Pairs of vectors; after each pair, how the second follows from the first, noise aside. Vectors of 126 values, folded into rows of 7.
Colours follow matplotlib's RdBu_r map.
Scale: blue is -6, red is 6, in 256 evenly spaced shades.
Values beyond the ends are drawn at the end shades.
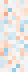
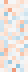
sign-scrambled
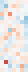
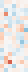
shuffled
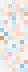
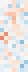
sign-scrambled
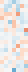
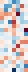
scaled up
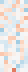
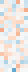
sign-scrambled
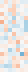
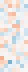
shuffled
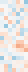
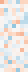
shuffled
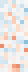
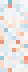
shuffled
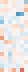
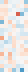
sign-scrambled
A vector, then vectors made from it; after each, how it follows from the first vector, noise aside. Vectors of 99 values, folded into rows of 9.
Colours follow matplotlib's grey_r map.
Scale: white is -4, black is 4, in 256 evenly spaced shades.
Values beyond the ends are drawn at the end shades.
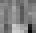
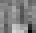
copied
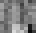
copied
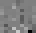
partly zeroed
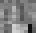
copied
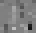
partly zeroed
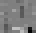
partly zeroed
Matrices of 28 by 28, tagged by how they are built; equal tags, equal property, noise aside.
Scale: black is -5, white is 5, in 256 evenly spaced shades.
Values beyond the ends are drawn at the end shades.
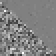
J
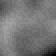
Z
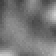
Z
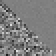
J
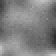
Z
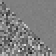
J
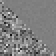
J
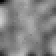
Z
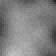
Z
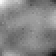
Z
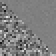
J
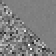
J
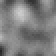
Z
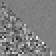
J
